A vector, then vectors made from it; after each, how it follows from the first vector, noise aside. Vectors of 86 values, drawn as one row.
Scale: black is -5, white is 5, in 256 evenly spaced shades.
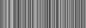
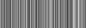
reversed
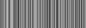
copied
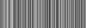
copied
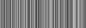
reversed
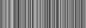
copied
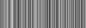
copied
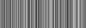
reversed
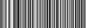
scaled up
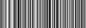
scaled up
